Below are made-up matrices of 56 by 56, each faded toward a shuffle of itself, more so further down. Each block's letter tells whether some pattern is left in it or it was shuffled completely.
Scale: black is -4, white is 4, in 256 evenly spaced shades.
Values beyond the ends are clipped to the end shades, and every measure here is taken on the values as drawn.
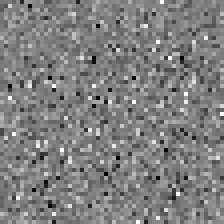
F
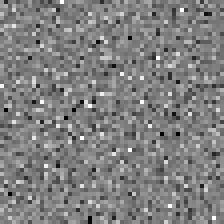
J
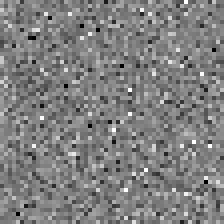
F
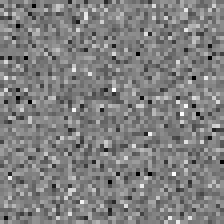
J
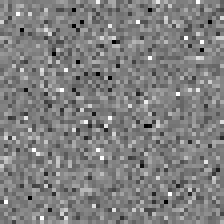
F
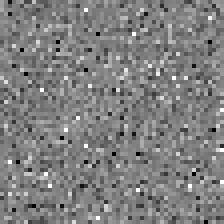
J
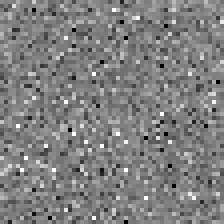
J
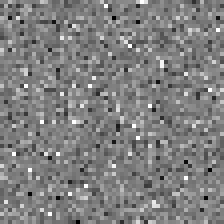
J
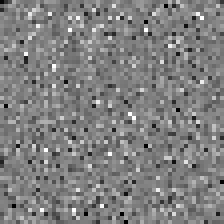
J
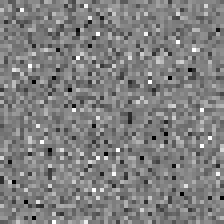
F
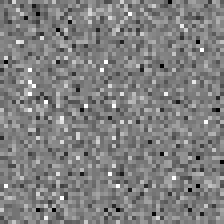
J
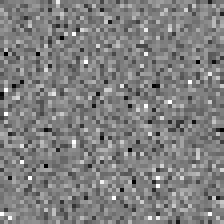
J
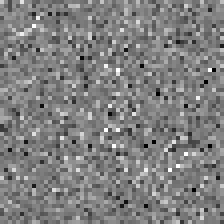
F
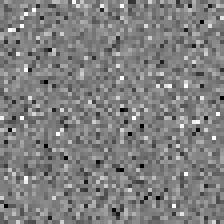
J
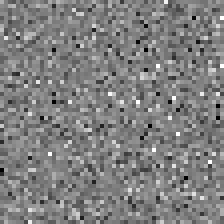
J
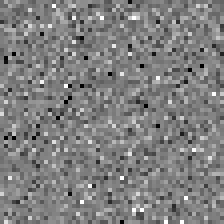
J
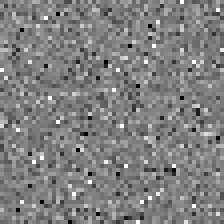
F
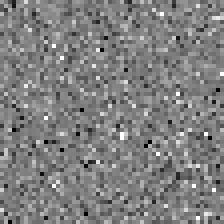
F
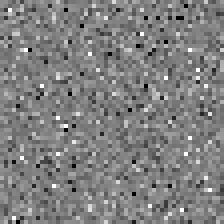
J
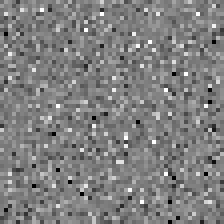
F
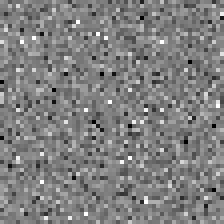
J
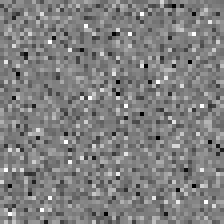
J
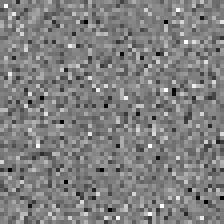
F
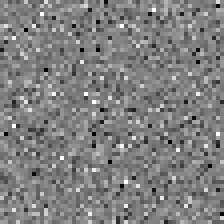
F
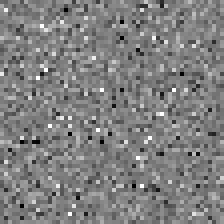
F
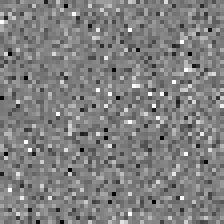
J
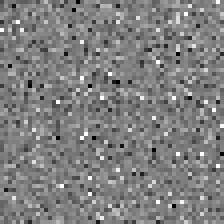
F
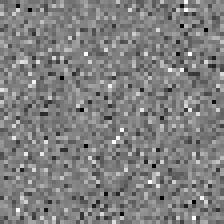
F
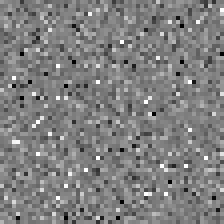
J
